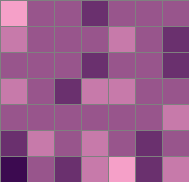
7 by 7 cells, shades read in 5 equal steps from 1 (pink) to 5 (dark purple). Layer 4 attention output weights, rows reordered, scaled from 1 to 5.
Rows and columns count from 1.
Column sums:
20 20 23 20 17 23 21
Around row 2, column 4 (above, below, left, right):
4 4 3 2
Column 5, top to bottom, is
3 2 3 2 3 3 1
